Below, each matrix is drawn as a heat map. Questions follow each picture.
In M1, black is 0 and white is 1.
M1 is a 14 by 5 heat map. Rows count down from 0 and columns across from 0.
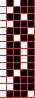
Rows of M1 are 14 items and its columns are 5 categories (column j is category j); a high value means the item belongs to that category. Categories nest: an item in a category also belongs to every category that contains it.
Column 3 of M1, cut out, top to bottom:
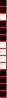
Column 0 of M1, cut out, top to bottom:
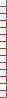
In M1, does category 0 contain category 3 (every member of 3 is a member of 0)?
yes
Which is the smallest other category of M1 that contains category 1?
0
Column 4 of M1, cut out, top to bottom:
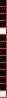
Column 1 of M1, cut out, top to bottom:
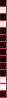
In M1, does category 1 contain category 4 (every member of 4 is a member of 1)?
no
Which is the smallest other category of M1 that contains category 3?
0
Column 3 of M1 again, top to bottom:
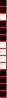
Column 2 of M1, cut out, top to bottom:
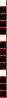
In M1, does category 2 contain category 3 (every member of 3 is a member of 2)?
no
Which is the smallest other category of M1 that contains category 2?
0
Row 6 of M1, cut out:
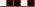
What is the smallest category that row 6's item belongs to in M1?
3
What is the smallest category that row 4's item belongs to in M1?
4
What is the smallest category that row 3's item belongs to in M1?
1
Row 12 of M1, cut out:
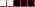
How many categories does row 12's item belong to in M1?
2
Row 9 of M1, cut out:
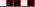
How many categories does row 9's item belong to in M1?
2
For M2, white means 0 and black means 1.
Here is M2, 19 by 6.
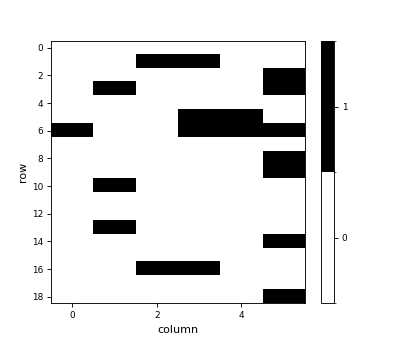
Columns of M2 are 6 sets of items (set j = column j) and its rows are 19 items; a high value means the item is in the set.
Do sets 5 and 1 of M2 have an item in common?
yes
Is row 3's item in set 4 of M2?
no
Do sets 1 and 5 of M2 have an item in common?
yes
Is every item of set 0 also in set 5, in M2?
yes
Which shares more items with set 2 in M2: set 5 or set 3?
set 3
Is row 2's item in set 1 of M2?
no
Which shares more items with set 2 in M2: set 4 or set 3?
set 3
